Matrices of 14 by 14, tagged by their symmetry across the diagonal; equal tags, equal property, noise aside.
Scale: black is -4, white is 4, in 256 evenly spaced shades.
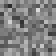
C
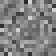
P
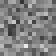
C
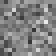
C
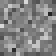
P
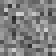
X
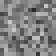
C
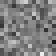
X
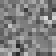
X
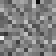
X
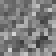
P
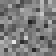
C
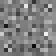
X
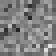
P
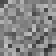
P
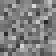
X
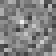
P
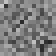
P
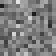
C
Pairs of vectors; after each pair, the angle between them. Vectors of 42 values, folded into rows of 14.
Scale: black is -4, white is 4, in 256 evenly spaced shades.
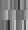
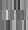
nearly parallel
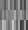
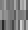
nearly opposite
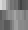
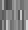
orthogonal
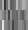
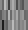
nearly opposite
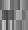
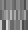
partly opposed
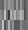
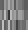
nearly parallel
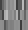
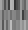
orthogonal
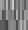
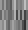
partly opposed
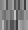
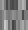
orthogonal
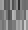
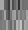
nearly parallel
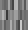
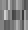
orthogonal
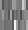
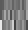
partly opposed
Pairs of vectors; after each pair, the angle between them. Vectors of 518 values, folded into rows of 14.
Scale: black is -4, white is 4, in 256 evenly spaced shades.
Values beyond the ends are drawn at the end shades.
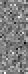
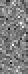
orthogonal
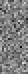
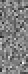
partly aligned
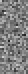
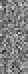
orthogonal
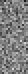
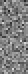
nearly parallel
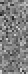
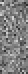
nearly opposite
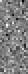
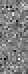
orthogonal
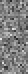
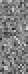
nearly opposite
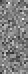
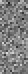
nearly opposite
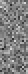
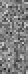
partly aligned
